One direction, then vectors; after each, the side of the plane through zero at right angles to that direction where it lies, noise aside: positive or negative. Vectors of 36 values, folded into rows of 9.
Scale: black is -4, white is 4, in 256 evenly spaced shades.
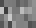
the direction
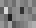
negative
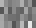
negative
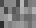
positive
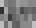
negative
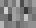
negative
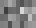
positive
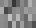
positive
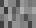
positive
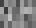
positive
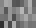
positive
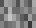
positive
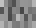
negative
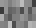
negative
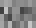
negative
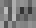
negative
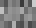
positive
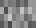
positive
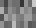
positive
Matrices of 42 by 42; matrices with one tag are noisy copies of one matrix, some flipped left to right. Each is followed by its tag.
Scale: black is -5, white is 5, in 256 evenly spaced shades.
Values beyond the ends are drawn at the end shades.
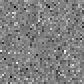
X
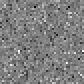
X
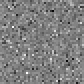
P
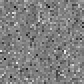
X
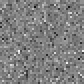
X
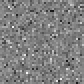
P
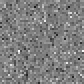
X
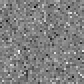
X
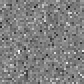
X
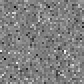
X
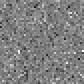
X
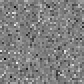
X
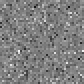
X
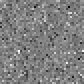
X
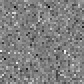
X
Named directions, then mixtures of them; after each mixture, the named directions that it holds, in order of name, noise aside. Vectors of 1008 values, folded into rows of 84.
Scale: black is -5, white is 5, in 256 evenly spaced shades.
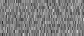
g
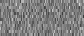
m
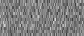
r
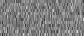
g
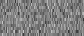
g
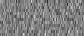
g, m, r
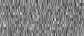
r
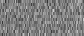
g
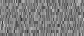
g, m, r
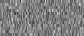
m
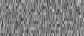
g, m, r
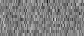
g, r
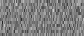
g, m, r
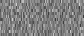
m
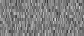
g, m, r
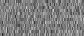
g
